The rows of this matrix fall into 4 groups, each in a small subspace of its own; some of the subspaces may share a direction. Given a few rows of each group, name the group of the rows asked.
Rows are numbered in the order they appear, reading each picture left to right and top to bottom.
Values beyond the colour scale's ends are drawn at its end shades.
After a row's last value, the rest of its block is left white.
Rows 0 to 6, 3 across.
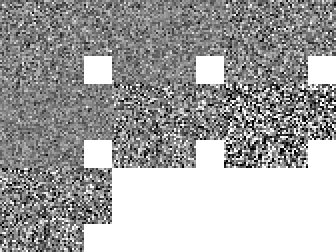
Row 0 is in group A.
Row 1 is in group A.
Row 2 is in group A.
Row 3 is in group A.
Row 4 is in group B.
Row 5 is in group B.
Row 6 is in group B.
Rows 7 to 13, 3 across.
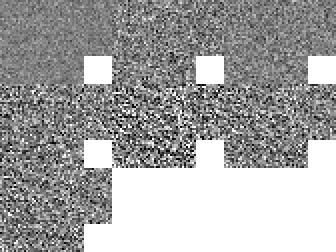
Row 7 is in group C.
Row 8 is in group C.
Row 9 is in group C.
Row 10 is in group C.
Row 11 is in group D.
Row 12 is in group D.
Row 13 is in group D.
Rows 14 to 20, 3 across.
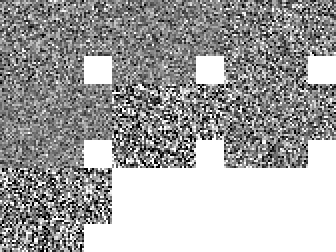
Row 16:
D
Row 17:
A
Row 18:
D
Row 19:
B
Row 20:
B
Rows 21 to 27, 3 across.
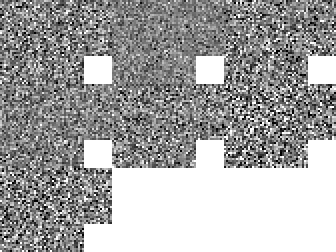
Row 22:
B
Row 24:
C
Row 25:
C
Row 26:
A
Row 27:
A
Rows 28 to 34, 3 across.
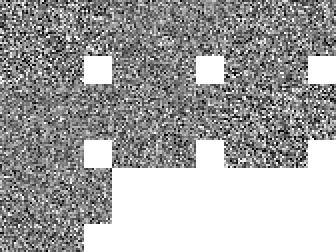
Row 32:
B
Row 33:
D
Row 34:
D
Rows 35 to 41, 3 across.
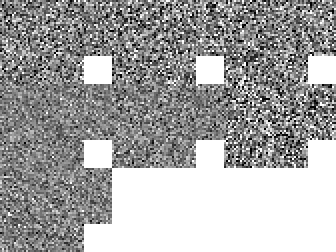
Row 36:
C
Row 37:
A
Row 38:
D
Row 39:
B
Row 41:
D
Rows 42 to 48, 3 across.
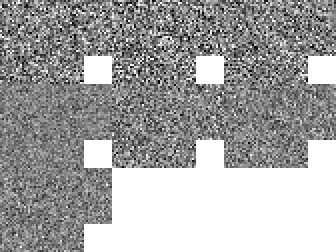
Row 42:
A
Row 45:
A
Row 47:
D
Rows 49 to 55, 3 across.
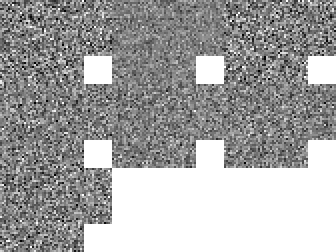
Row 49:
C
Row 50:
C
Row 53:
C
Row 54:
A
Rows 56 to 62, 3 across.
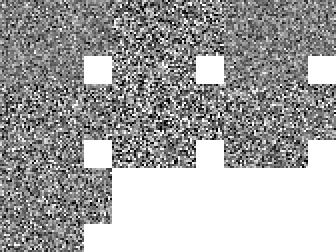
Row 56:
A
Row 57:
B
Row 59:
A
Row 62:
D
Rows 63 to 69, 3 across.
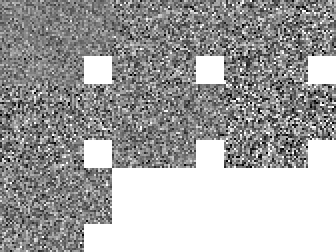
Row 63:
D
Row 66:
C
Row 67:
A
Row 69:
A
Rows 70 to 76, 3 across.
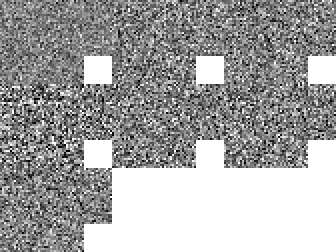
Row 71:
C
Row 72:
B
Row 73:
C
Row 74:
A
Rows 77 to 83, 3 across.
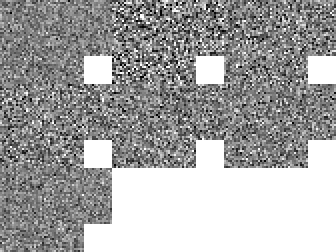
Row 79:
A
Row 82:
A
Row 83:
C
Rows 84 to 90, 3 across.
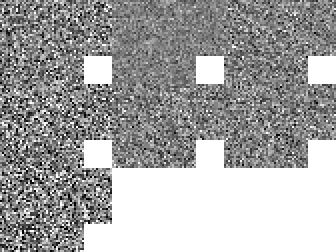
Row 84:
C
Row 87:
B
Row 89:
B
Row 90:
A
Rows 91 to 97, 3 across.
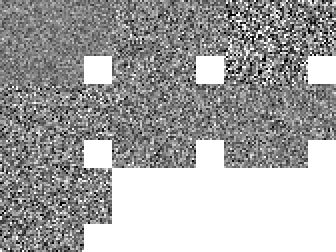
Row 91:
B
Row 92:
A
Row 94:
A
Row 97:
A
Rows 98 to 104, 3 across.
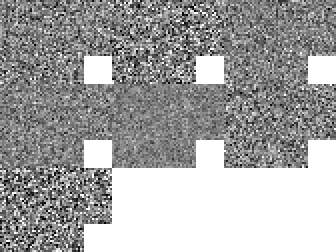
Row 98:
C
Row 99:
A
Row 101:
A
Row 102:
A
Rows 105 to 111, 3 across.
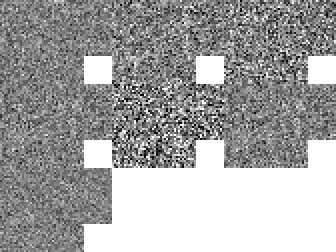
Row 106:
A
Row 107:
C
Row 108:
A
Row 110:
A
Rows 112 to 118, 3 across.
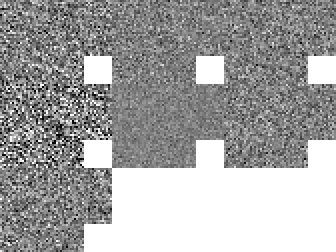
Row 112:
D
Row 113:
D
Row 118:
C
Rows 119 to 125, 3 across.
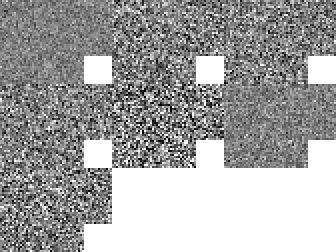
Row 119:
B
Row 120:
B
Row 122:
D
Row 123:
B
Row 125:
B
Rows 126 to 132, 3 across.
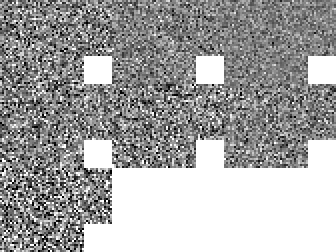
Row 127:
D
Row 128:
D
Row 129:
C
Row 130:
C
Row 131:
C
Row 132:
A
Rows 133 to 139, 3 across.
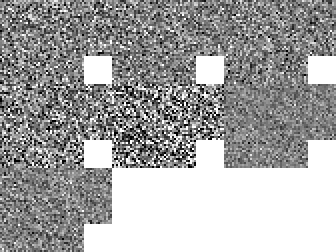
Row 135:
B
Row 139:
D
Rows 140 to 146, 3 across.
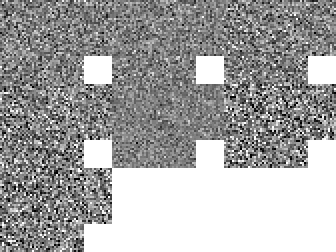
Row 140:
B
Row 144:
D
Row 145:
D
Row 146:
C
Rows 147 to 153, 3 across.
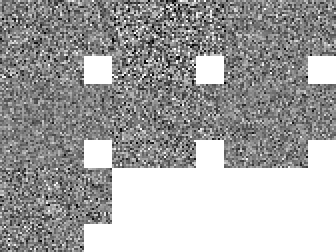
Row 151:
D
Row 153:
D
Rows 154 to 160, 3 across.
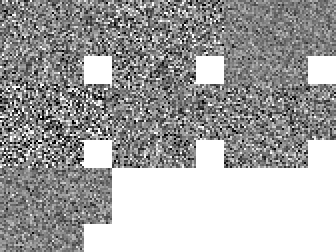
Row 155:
B
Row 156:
D
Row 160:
D
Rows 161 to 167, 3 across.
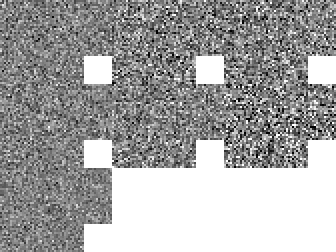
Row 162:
C
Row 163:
C
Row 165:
C
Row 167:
D
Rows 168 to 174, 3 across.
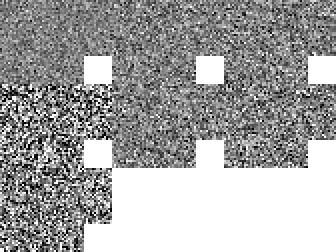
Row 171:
B
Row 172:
D
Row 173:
A
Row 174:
C
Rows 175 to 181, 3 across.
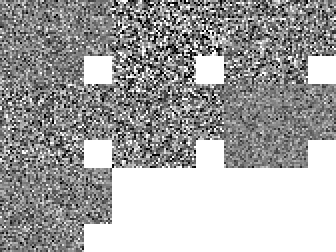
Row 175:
D
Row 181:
D
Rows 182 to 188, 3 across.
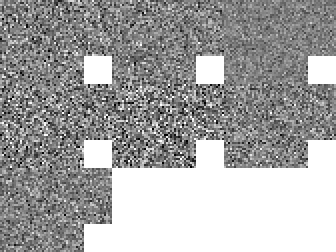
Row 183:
A
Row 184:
A
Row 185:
B
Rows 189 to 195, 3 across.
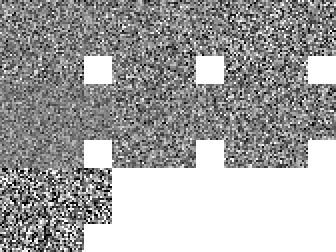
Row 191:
B
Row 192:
B
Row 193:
C
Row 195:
B
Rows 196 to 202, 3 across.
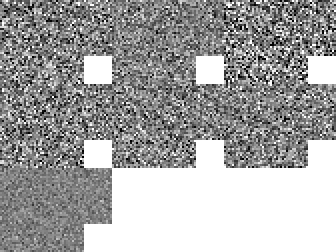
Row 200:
D
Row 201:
A
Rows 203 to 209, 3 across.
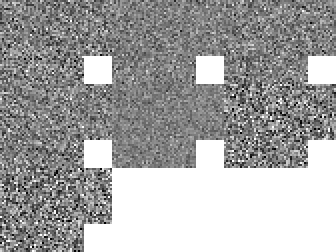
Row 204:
A
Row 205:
A
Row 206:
D
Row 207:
C
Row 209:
C
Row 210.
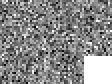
